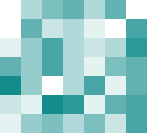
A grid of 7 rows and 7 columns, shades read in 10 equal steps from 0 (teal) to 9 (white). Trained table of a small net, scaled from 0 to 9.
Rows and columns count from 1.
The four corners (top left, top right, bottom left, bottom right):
9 9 8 2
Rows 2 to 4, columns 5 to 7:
8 9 2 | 7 6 1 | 8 4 3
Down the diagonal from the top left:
9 3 2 6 2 3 2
